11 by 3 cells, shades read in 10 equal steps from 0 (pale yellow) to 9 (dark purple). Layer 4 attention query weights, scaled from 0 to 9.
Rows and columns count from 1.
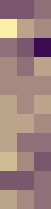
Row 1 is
6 6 5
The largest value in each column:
6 6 9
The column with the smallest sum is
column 1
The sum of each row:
17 7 20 12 12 10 10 13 12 17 12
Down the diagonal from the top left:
6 3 9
